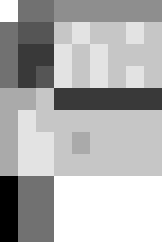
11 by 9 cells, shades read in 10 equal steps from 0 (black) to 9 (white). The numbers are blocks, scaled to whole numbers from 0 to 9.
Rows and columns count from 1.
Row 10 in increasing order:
0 4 4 9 9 9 9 9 9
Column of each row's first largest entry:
1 5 4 4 3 2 2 2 4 4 4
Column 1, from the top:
9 4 4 4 6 6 6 6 0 0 0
